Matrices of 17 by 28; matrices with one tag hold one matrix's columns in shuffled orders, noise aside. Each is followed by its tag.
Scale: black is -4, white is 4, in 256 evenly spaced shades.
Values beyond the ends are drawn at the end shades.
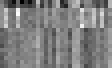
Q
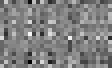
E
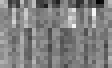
Q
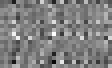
E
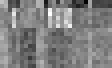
Q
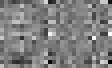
E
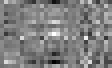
E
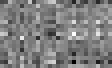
E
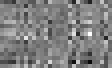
E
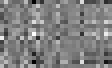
E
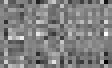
E
